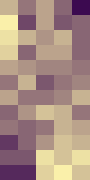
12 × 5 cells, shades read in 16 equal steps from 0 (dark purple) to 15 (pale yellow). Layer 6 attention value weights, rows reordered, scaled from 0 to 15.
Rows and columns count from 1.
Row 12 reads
2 2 13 15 12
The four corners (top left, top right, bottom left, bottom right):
11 0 2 12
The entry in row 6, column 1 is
7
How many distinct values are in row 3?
4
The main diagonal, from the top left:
11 4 9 10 7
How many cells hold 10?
7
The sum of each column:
103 83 114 116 98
